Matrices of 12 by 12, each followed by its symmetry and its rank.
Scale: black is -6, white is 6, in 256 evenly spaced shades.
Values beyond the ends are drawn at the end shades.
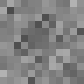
symmetric, full rank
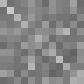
symmetric, full rank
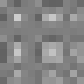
symmetric, rank two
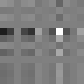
neither, rank one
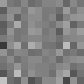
neither, rank two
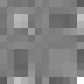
symmetric, rank two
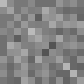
symmetric, full rank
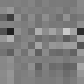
neither, rank two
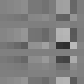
neither, rank one
